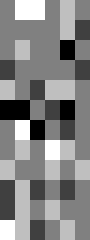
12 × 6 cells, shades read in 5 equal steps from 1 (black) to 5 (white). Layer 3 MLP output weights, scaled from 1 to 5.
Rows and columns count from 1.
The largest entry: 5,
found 5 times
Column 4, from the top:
3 3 3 3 4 2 3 5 4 3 4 3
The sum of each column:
35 43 33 40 35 35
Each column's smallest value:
1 1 1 2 1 2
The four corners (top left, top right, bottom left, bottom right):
3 3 5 3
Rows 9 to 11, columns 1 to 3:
4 3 3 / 2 4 2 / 2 4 3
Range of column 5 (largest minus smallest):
3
